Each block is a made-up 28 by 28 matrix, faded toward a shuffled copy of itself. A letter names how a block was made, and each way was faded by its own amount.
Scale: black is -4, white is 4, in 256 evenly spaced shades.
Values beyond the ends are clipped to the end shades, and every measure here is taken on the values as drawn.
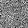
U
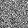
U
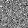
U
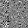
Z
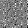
Z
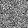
U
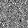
U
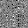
Z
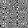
Z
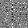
Z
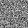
U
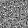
U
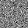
U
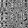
Z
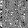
Z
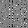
Z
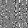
Z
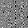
Z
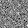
U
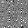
Z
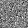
U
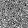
U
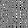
Z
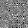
Z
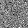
U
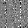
Z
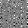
Z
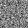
U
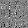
Z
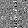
Z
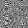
Z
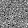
U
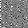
Z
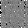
Z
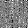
Z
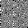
Z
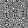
Z
